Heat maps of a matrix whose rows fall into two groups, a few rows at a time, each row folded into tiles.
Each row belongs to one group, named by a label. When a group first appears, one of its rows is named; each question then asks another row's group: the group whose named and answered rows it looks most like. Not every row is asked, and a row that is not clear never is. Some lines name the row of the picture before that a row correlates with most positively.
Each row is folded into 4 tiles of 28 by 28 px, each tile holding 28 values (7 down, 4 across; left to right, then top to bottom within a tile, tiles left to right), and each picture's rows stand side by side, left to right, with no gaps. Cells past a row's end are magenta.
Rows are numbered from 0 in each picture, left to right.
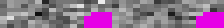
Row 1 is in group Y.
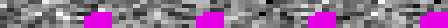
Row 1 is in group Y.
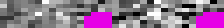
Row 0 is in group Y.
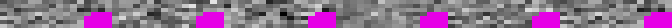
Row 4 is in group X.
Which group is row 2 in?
Y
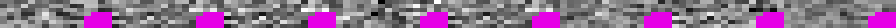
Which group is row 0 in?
Y
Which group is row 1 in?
X
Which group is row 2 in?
X
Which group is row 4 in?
X
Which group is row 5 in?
Y
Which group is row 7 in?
Y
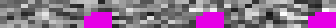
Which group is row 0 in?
Y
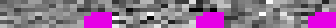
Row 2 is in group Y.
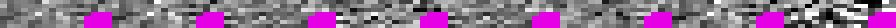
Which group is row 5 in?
Y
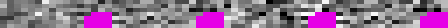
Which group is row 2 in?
Y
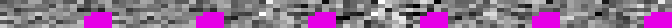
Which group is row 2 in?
Y
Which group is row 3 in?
Y
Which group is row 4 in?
Y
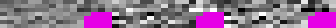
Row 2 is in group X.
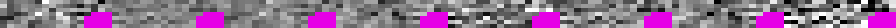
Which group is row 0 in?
Y
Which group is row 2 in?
Y
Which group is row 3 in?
Y
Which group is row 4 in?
X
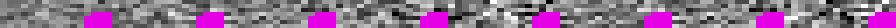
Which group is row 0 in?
Y
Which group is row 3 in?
Y
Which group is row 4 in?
Y
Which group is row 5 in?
X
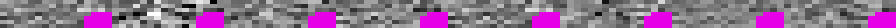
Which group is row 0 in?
X
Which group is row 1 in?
Y
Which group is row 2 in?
Y
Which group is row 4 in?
X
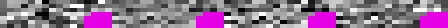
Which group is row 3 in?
X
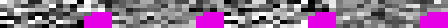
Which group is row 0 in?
X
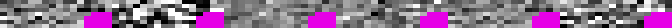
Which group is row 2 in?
Y
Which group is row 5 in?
X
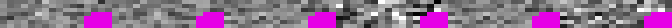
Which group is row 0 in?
Y
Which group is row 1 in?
Y
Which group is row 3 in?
Y
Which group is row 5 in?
X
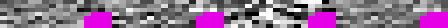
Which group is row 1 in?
X
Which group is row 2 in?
Y
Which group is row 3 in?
X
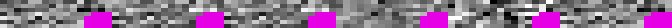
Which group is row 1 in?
X
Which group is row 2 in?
X
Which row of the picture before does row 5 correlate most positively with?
0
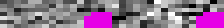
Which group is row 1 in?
Y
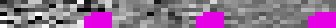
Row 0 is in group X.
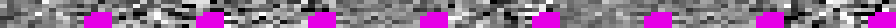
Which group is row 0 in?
Y
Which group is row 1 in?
Y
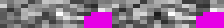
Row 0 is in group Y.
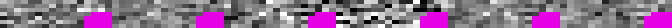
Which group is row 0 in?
X
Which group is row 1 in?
Y
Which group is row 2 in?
Y
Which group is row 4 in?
Y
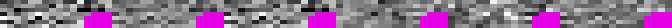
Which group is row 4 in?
Y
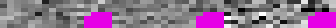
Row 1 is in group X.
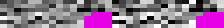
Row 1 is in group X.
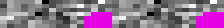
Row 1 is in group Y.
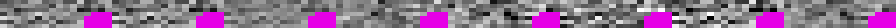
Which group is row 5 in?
X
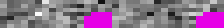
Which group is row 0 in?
Y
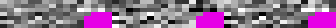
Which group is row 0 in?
X
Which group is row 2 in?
X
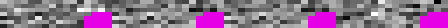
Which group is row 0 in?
X
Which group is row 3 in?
Y
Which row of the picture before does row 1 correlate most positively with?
1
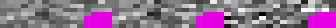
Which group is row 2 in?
X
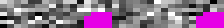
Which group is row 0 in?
X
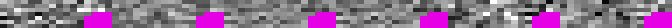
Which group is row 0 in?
X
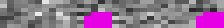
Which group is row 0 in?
Y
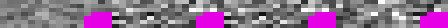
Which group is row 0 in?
Y
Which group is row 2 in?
X
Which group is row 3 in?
Y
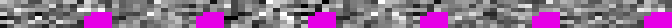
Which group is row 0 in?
X
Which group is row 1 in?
Y
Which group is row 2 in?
Y
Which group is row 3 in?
Y
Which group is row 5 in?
X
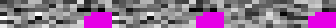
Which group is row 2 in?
Y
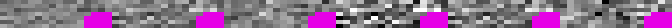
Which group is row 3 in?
X
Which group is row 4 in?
X
